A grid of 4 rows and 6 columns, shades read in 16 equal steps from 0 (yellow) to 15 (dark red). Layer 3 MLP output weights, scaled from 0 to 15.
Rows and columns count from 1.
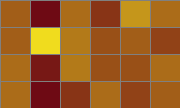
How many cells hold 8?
6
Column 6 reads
8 11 8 9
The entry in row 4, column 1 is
8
